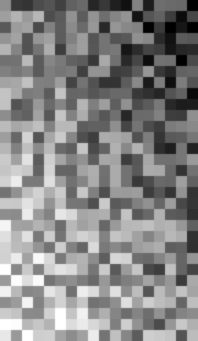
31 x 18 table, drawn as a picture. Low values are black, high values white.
No single row or column stands out from its neighbours. No regular stripes run through it. Fine speckle covers the field. The ninth with the lowest average is the top right. The bottom left is the ninth with the highest average. There is an overall slope up to the bottom left. The halves do not mirror each other.
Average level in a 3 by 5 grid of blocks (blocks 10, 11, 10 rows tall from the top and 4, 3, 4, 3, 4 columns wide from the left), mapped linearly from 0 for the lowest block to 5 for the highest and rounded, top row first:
3 2 2 1 0
4 4 3 2 2
5 5 4 3 3
